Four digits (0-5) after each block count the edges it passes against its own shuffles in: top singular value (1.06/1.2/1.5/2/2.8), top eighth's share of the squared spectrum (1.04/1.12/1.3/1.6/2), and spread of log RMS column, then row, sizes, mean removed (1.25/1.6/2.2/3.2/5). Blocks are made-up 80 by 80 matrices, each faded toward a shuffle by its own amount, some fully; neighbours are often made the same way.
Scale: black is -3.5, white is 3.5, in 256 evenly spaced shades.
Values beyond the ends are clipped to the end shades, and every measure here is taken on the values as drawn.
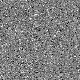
3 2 0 0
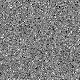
2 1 0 0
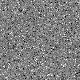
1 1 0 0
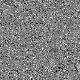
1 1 1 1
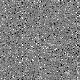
3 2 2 0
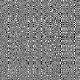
5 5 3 2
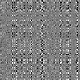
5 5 4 3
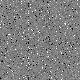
2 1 0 0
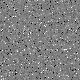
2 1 0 0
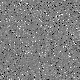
2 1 0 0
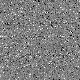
2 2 0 1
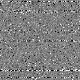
4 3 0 3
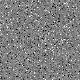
1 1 2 0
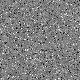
0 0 0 0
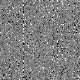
2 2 2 0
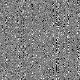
2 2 3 0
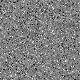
0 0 0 0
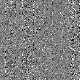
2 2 3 0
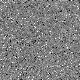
1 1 0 1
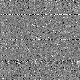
3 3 0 3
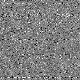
3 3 0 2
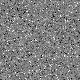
0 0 0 0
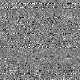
3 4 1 4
